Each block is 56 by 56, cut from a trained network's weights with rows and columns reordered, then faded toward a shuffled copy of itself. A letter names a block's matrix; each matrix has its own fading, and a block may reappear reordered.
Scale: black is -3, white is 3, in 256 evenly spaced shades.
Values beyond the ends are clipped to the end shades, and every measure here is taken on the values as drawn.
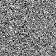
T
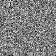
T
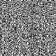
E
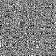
E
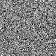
T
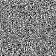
T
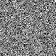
T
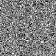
T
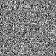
E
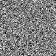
T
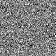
T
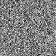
T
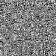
E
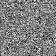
T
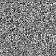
E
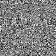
E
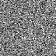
T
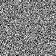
T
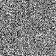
T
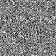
E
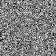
T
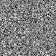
E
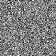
T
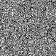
T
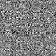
E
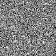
T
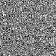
E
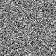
T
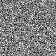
T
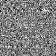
E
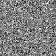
T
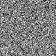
T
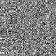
E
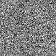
T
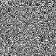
E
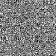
E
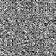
E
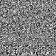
E
